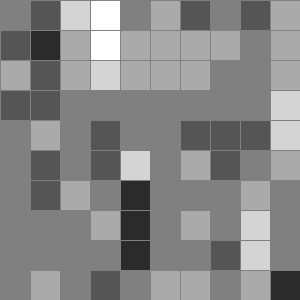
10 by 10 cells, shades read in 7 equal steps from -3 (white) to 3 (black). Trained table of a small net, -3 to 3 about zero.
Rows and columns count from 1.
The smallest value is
-3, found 2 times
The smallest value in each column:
-1 -1 -2 -3 -2 -1 -1 -1 -2 -2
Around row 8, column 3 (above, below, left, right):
-1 0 0 -1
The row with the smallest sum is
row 3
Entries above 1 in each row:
0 1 0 0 0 0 1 1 1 1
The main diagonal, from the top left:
0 2 -1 0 0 0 0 0 -2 2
